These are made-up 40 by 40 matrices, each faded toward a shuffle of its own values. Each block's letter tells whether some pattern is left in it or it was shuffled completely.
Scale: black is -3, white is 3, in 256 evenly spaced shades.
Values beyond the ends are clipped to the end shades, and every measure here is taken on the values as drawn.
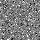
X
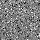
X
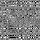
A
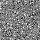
X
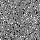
X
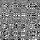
A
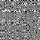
A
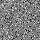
X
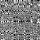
A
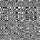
A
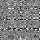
A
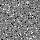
X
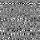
A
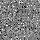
X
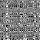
A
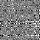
A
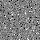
X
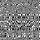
A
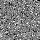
X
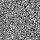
X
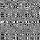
A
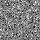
X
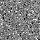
X
